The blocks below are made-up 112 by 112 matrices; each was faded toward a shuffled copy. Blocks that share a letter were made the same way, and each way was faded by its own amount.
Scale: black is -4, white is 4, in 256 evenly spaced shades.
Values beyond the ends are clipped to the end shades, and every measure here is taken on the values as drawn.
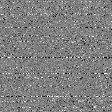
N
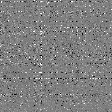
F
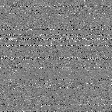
N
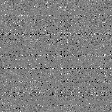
F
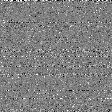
N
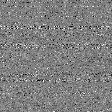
N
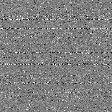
N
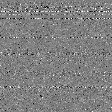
N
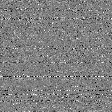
N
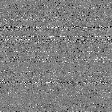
N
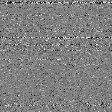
N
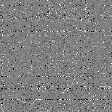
F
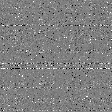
F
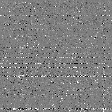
F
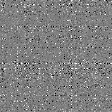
F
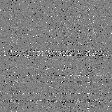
F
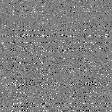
F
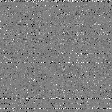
F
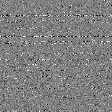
N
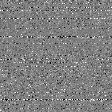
N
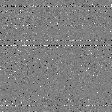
F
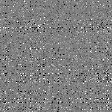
F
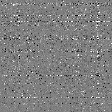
F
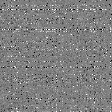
F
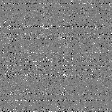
F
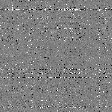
F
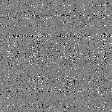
F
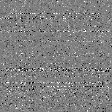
F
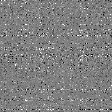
F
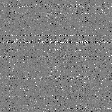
F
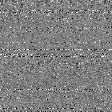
N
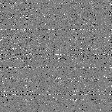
F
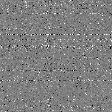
F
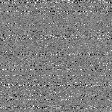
N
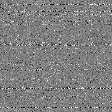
N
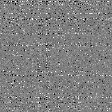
F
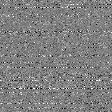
N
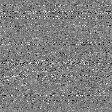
N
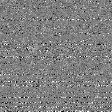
N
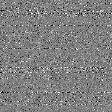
N
